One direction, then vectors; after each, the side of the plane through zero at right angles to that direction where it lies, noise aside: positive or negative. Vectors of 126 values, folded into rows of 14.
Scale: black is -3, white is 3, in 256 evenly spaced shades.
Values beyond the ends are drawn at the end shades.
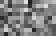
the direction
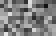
negative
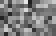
positive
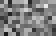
positive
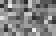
negative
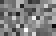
positive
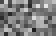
positive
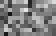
positive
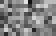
positive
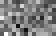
negative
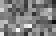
negative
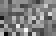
positive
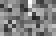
negative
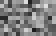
positive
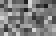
negative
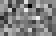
positive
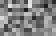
negative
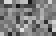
positive
